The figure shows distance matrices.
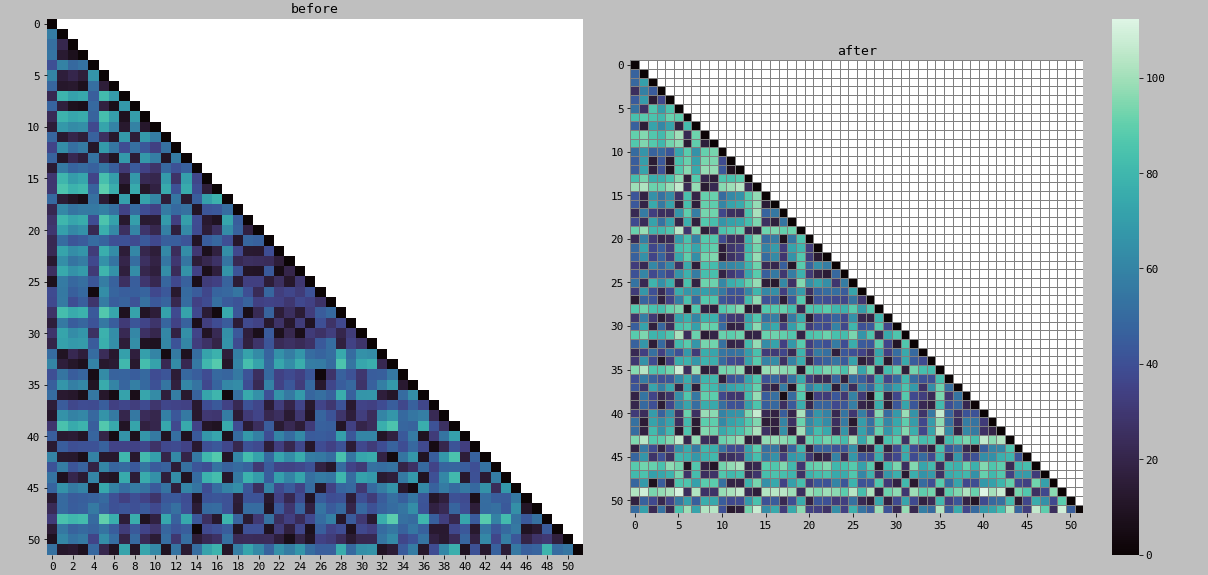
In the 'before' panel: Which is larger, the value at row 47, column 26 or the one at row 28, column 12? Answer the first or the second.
the first
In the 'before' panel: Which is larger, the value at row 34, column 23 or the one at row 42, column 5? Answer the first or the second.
the first
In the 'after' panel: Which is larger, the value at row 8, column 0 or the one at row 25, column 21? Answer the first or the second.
the first
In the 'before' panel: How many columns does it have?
52
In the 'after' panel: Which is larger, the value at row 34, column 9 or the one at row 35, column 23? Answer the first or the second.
the second
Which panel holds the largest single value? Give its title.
after
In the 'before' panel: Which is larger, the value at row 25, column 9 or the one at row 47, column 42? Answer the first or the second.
the second
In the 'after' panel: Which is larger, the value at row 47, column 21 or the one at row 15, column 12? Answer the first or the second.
the first
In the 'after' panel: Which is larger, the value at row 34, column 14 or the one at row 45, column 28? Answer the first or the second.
the first
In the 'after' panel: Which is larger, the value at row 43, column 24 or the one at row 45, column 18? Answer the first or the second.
the first
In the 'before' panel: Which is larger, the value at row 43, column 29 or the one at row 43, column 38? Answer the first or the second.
the second
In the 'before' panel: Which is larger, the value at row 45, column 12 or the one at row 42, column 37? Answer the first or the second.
the second
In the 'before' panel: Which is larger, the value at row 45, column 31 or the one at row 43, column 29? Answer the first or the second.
the first
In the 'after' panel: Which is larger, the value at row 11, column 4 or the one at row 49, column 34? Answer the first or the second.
the second
